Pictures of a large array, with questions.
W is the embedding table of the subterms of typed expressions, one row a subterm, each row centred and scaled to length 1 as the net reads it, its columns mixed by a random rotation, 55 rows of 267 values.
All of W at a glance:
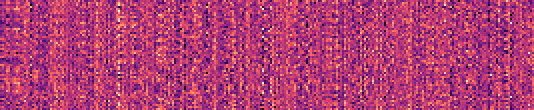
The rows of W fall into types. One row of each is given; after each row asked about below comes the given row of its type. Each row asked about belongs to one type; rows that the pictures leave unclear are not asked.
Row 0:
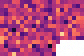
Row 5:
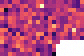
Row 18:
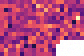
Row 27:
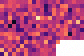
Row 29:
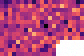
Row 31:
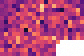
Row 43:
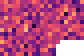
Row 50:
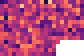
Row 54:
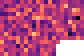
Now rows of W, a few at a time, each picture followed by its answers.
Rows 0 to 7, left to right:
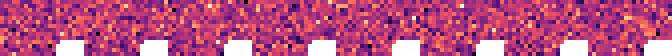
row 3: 50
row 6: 43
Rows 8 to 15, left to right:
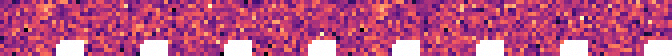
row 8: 18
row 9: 5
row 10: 5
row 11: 29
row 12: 18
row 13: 31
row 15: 50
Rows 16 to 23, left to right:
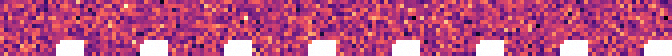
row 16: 50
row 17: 5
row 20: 54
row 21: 50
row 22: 43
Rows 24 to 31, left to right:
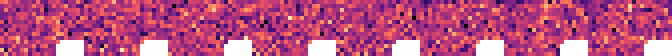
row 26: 54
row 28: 43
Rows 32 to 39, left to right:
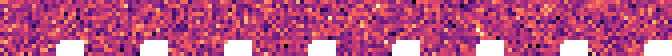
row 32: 43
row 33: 5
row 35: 0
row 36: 5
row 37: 0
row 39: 27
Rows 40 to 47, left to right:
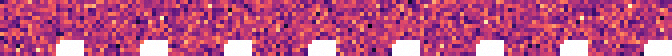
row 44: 43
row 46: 18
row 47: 54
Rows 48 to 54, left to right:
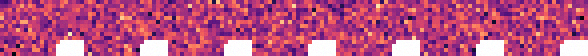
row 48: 29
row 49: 18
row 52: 54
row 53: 18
